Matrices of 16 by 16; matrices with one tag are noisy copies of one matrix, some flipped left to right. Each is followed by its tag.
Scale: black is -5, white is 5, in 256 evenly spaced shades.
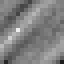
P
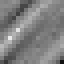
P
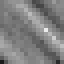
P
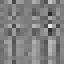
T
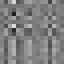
T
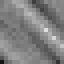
P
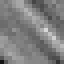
P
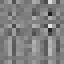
T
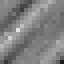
P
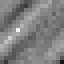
P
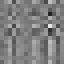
T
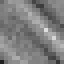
P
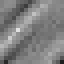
P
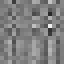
T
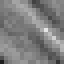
P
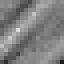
P
